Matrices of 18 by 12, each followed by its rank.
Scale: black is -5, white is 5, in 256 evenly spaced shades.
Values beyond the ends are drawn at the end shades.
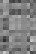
two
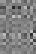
two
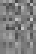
two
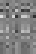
two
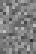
full rank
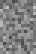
full rank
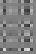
one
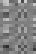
two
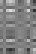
one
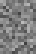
full rank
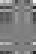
one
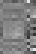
two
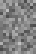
full rank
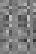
two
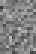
full rank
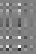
one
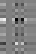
one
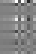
one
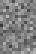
full rank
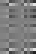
one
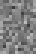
full rank
